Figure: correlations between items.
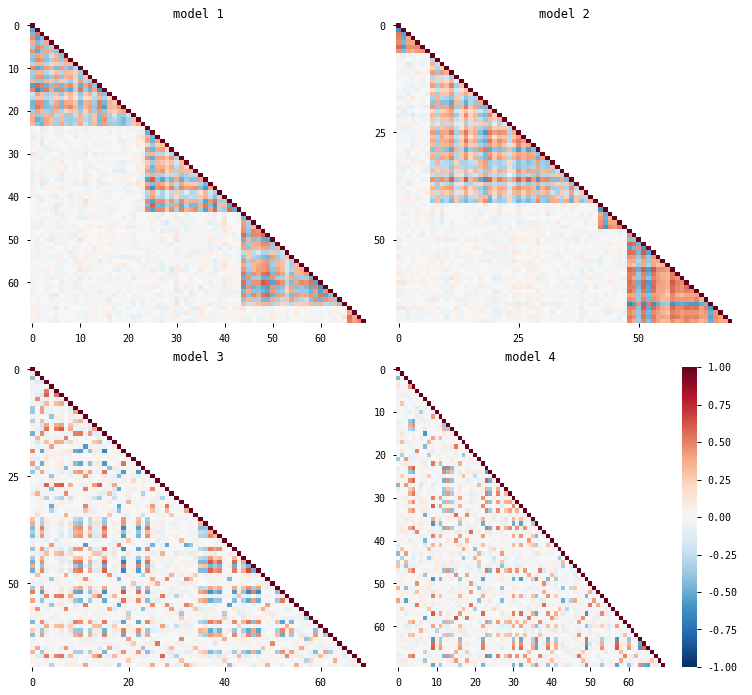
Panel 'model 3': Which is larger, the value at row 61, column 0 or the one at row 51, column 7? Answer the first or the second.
the first
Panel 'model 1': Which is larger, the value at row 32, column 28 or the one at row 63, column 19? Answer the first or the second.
the first
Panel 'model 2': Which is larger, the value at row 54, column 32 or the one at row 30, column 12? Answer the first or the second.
the first
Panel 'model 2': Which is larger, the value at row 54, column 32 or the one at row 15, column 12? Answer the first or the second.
the first
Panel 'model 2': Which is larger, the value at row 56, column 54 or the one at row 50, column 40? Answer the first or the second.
the first
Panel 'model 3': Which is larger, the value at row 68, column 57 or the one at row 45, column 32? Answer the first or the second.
the second
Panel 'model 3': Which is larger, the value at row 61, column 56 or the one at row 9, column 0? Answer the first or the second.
the first
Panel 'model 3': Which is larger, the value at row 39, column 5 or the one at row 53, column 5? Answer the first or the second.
the second
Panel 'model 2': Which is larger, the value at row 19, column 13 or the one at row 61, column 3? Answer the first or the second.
the first
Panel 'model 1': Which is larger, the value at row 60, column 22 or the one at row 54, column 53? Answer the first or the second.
the second
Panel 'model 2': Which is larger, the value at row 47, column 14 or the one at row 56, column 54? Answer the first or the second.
the second
